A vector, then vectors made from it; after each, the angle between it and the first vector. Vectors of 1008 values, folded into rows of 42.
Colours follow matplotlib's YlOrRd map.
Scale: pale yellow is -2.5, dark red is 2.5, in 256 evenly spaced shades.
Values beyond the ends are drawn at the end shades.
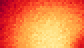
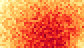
nearly opposite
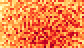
partly opposed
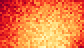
nearly parallel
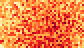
partly opposed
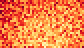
partly aligned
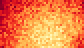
nearly parallel
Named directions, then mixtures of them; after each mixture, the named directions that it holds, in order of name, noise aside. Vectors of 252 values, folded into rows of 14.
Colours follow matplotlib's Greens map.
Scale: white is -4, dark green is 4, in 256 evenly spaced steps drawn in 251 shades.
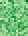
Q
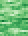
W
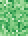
Q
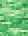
W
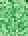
Q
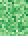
Q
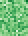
Q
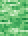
W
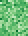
Q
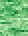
W
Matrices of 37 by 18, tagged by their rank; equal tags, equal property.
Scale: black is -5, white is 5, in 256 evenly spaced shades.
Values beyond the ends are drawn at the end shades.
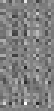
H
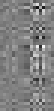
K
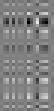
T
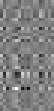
K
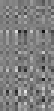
K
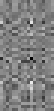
H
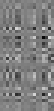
K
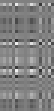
T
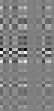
T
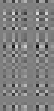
T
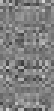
H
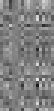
K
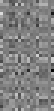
H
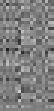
H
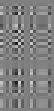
T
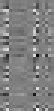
K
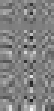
K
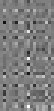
H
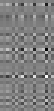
T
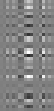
T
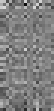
H
